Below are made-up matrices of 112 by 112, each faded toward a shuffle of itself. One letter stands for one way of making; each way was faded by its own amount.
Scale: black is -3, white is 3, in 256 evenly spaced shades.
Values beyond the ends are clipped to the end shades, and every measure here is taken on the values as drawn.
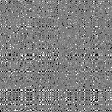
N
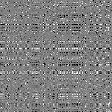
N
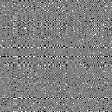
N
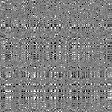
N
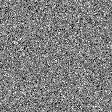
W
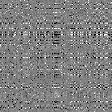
N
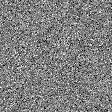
W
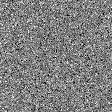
W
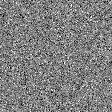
W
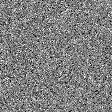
W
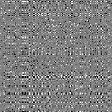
N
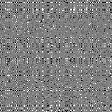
N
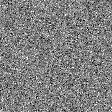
W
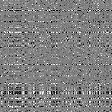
N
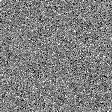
W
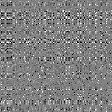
N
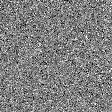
W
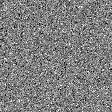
W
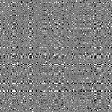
N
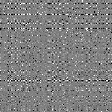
N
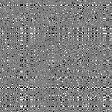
N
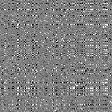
N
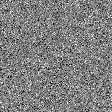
W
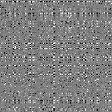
N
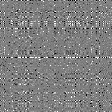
N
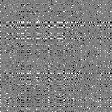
N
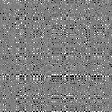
N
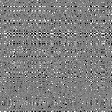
N
